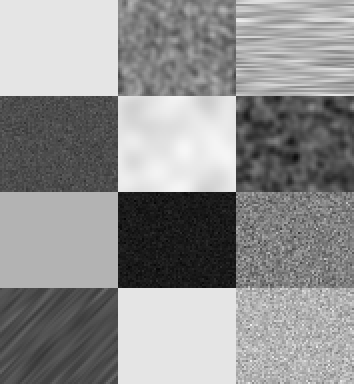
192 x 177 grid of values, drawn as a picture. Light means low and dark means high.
It is made of 4 by 3 panels. Panel 1,1: very low, flat. Panel 1,2: middling, blotchy. Panel 1,3: low, streaked across. Panel 2,1: high, fine-grained, faint in contrast. Panel 2,2: very low, smooth, faint in contrast. Panel 2,3: high, blotchy. Panel 3,1: low, flat. Panel 3,2: very high, fine-grained, faint in contrast. Panel 3,3: middling, fine-grained. Panel 4,1: high, slanting up to the right, faint in contrast. Panel 4,2: very low, flat. Panel 4,3: low, fine-grained.
